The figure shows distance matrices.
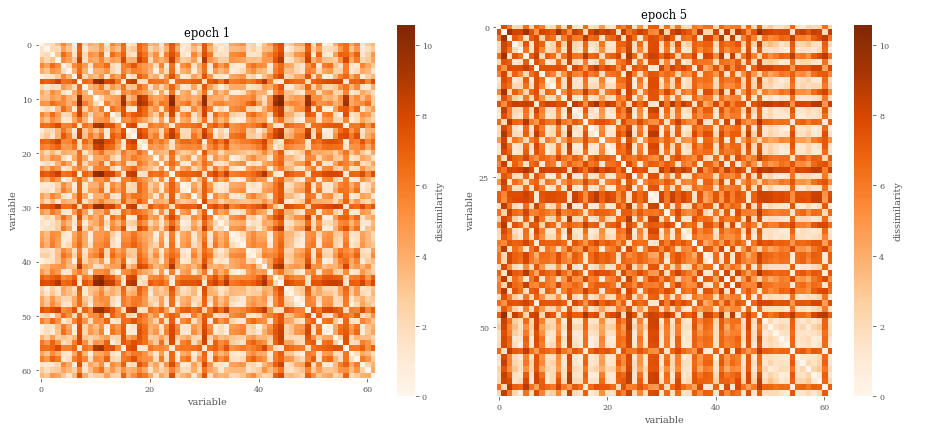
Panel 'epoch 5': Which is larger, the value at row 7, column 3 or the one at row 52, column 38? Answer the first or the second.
the first
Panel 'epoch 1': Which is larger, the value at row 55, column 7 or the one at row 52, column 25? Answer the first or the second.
the first
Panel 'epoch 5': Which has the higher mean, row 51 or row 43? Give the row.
43
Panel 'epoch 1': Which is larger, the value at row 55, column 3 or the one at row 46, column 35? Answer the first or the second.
the first
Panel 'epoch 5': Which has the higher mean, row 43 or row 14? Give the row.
43
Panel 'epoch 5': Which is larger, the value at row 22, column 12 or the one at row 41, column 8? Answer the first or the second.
the second
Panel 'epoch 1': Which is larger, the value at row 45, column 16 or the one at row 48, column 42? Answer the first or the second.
the first
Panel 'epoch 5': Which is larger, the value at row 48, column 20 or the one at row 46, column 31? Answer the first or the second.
the first
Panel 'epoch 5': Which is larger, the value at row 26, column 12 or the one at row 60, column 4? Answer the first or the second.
the second
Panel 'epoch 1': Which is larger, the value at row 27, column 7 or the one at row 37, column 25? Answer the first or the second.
the first
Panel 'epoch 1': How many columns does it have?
62
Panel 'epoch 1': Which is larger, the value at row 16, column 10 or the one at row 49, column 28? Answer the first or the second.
the second
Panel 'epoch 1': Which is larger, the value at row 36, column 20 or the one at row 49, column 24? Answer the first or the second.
the first
